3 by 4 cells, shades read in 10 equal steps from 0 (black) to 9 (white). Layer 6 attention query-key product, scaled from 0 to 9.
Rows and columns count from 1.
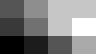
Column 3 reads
7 7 3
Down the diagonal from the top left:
3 4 3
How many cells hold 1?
1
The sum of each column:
5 10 17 22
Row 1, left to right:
3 5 7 7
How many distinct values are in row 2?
4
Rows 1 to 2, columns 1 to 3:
3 5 7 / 2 4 7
